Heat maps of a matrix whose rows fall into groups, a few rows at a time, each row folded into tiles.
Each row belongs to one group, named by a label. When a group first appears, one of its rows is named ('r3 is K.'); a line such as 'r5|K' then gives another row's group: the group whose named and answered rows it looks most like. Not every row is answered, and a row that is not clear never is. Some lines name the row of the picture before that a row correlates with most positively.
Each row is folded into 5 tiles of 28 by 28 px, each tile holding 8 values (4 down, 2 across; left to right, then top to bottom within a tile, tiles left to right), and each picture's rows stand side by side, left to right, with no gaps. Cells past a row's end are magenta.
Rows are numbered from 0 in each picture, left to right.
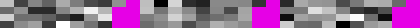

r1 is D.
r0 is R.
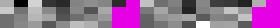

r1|R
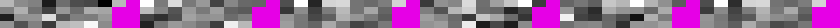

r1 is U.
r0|R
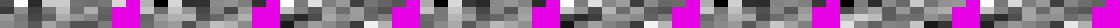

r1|D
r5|D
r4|U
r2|U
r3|D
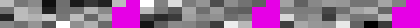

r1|U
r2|R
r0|R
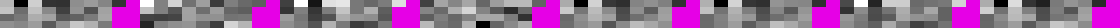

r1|U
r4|D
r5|D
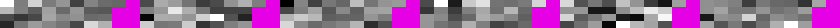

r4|R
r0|U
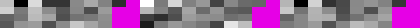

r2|D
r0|D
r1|U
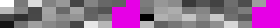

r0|U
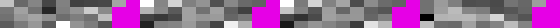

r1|U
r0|R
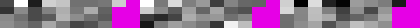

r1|U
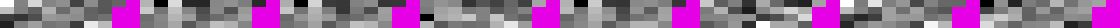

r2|D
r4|D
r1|D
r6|U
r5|R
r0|U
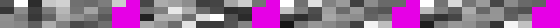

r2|U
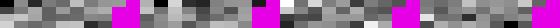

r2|U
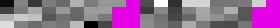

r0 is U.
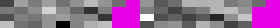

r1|R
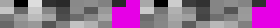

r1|D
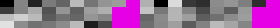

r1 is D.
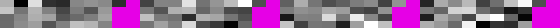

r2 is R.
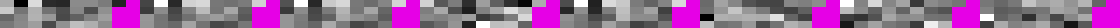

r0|D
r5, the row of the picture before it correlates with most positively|2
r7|R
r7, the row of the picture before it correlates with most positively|1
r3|R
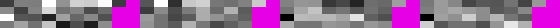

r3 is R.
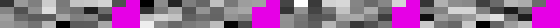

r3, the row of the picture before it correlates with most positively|3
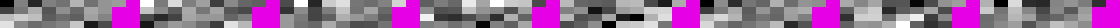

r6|R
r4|R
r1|U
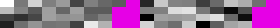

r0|U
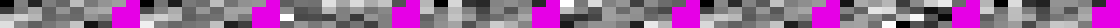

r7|D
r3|D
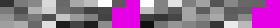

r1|U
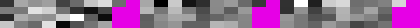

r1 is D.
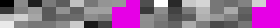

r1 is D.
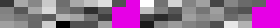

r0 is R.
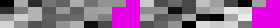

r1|R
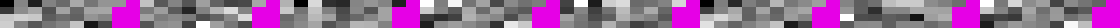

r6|R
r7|U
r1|R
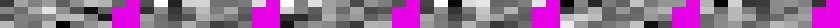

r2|U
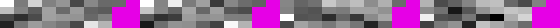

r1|U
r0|U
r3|R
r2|R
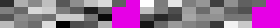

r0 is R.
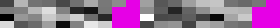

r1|R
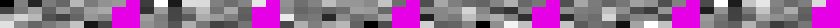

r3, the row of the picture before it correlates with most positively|0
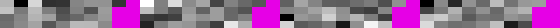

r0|D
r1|U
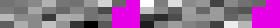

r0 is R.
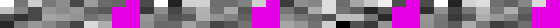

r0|U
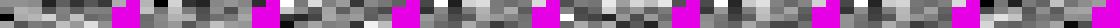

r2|U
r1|D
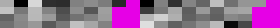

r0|D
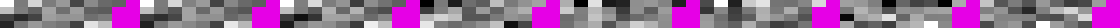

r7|R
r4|D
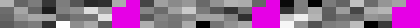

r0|R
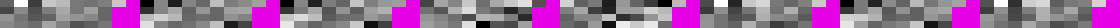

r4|R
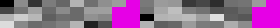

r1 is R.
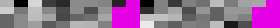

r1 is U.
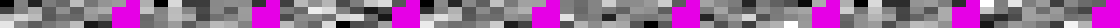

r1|D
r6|D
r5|R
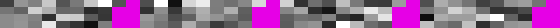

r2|R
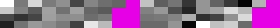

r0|U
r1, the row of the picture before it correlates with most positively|2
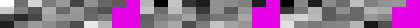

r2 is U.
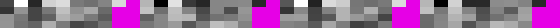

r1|D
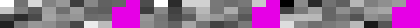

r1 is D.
